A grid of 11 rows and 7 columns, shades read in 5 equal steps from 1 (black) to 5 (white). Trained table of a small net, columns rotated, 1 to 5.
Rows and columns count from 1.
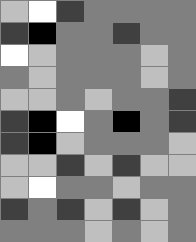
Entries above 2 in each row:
6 4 7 7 6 3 5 5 7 4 7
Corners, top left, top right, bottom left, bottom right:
4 3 3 3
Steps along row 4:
up down same same up down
